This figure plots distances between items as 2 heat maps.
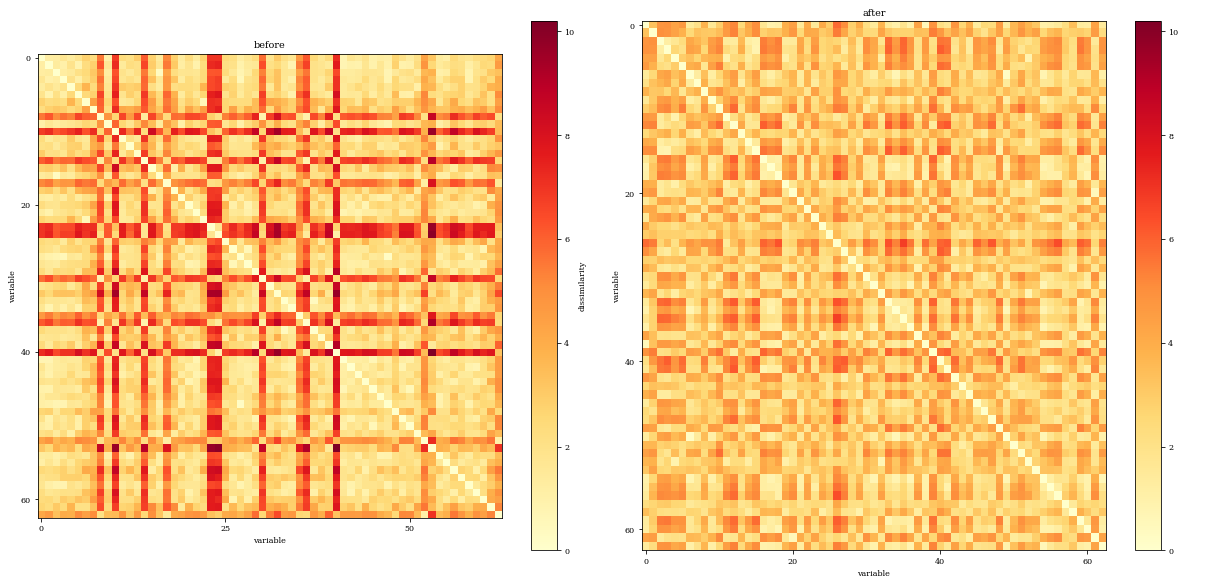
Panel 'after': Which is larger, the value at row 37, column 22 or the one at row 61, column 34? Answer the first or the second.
the second
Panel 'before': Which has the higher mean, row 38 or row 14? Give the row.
14
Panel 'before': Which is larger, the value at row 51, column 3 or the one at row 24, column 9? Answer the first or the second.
the second
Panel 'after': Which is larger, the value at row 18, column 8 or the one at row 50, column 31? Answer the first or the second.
the first
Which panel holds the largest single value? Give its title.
before
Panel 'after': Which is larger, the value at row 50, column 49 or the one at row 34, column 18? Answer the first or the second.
the first
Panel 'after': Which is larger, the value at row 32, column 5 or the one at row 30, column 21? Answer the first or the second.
the first
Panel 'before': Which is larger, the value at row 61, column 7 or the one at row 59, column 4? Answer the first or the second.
the first
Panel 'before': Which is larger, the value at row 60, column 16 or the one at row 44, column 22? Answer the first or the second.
the second
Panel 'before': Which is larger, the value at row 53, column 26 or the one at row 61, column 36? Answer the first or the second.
the second
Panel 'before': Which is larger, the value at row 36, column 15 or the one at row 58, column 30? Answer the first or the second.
the first
